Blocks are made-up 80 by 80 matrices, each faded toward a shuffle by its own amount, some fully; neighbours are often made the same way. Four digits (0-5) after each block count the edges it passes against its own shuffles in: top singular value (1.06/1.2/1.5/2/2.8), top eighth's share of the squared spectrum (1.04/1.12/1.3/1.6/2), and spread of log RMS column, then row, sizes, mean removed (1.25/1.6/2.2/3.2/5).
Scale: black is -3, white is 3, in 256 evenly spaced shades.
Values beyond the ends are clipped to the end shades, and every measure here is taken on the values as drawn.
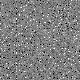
1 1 1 0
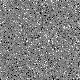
0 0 0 0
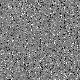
1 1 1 0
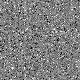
1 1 0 0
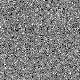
3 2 0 1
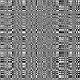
5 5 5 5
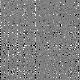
3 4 3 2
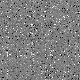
1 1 1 0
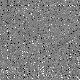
2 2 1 1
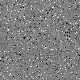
0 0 0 0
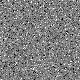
0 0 0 0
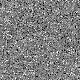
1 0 0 0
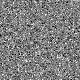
2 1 0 0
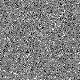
3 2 1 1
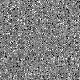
3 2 1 1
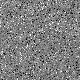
0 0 0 0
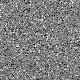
0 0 0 0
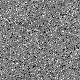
0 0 0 0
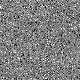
3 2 1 1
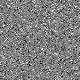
1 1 0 0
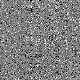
3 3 2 1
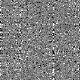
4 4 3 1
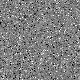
1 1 0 0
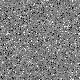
0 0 0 0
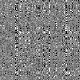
4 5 3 2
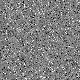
1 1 0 0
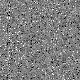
2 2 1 0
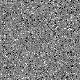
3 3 1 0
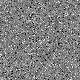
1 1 0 0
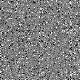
3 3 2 1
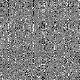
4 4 3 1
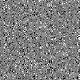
3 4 3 1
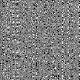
4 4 3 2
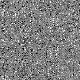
3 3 2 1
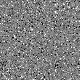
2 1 0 0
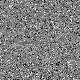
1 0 0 1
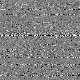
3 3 0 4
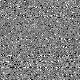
2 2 0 3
